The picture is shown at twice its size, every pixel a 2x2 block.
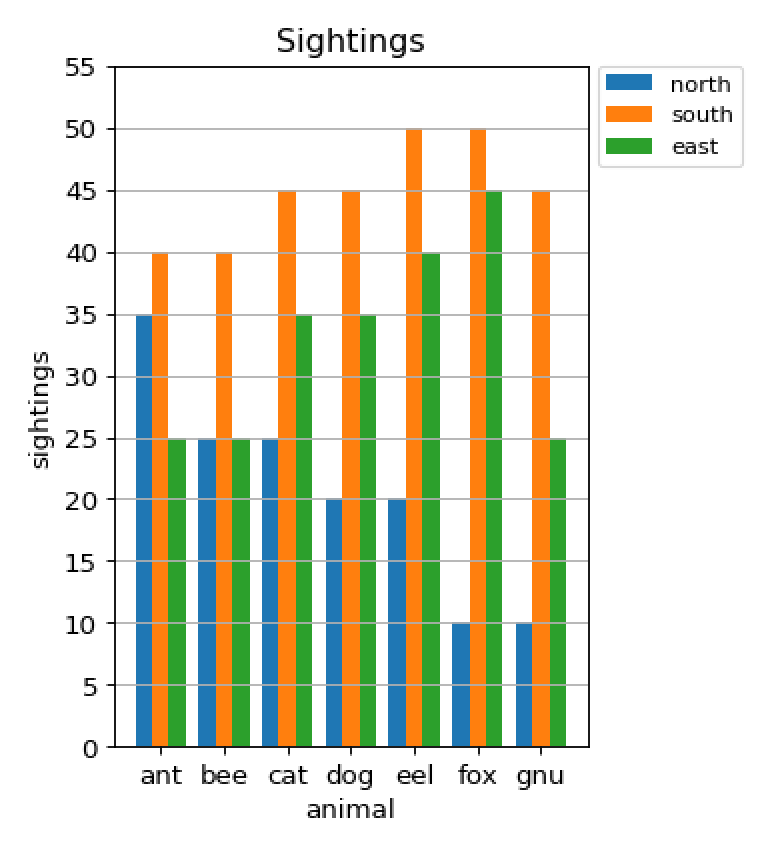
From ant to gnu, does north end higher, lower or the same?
lower
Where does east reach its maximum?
fox
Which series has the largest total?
south
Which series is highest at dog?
south
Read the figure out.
Title: Sightings
x-axis: animal, ticks ant bee cat dog eel fox gnu
y-axis: sightings, ticks 0 5 10 15 20 25 30 35 40 45 50 55
Legend: north, south, east
Values:
north: 35 25 25 20 20 10 10
south: 40 40 45 45 50 50 45
east: 25 25 35 35 40 45 25
